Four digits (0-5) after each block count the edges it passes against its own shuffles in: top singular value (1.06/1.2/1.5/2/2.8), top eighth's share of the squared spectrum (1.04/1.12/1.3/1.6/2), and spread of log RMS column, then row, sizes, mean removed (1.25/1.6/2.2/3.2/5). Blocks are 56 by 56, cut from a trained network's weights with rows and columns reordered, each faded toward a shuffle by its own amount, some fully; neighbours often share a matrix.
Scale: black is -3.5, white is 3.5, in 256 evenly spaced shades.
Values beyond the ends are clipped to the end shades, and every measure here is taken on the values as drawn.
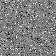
0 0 0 0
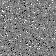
0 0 0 0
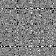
3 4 1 2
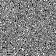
0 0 0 0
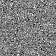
0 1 0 0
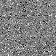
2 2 0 1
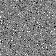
0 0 0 0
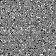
1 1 0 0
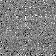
2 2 1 1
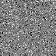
2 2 1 1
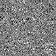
2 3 1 1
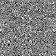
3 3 2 1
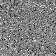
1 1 1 0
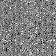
2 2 1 1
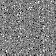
1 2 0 1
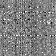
3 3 1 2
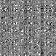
3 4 2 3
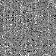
2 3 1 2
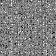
2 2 1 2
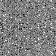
2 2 0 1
